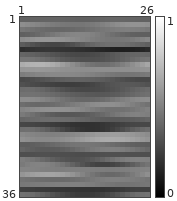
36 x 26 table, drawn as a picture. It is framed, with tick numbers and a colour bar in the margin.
Stripes running across repeat 5 times from top to bottom. The grain runs across in streaks. The values follow a bell shape. On average the colour sits 40% of the way up the scale.
